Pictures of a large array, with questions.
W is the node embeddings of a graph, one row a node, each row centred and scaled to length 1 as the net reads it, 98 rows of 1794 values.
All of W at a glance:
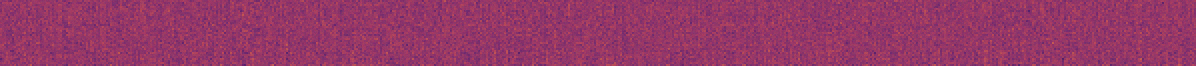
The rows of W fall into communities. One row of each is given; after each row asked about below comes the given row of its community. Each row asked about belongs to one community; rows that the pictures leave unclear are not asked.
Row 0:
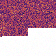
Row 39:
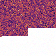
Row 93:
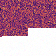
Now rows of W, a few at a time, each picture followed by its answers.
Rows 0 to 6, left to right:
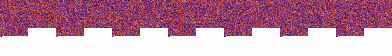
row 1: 39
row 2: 39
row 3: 0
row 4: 93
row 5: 93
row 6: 93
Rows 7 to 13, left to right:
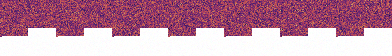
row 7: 39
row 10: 93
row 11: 39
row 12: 0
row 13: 39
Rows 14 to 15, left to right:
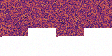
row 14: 0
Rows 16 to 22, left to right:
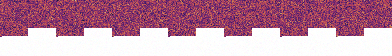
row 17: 0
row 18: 39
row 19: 93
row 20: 0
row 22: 39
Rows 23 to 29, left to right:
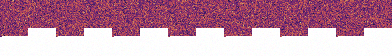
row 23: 93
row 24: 39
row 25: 39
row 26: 0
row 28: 39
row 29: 0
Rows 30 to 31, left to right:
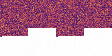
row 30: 0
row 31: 0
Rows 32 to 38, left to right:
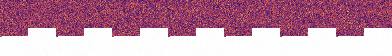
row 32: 39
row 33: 0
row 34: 39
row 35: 93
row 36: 0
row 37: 93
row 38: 93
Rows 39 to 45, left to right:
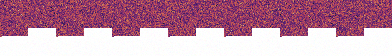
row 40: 0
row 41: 93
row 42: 39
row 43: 39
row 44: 93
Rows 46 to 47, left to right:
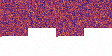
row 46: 39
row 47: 39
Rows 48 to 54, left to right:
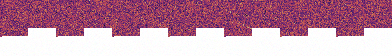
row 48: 0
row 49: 39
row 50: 0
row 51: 39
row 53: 39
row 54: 39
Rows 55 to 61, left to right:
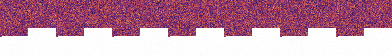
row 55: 93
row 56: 0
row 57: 93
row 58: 0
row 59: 39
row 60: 93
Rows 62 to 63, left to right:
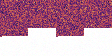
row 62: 0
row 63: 93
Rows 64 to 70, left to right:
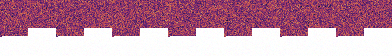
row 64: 93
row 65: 93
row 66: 93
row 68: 39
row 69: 93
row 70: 39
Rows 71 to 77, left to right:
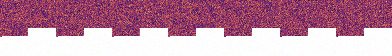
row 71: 0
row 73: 93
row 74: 0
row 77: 0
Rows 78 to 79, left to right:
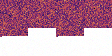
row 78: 0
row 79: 0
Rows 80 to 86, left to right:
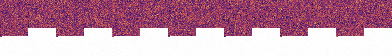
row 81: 0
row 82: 39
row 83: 0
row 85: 0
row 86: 39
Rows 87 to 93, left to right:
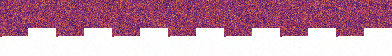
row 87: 0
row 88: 0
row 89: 0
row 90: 0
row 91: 93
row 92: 0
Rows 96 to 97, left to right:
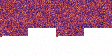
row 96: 0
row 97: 0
